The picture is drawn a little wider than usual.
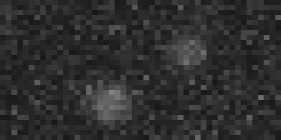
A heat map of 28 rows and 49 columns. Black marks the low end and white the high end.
No row or column stands out. The values are skewed, with a long tail toward high values. The halves do not mirror each other. Two bumps rise from the field. Overall the values sit about 20% of the way up the scale.
